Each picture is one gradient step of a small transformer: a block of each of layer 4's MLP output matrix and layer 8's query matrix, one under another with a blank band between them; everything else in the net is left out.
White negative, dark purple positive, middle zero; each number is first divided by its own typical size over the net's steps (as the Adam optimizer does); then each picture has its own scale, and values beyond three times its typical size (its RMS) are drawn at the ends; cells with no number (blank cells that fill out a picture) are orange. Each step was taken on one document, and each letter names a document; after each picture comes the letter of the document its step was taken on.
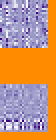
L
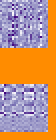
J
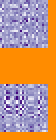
L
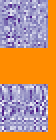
J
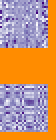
L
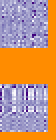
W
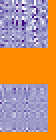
W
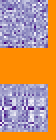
J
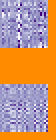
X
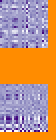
L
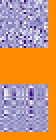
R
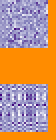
J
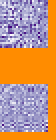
J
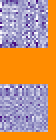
L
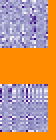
W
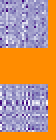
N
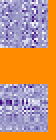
N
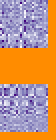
R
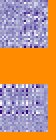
R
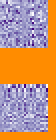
X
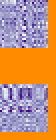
W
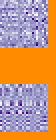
R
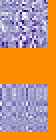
W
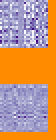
R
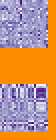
J
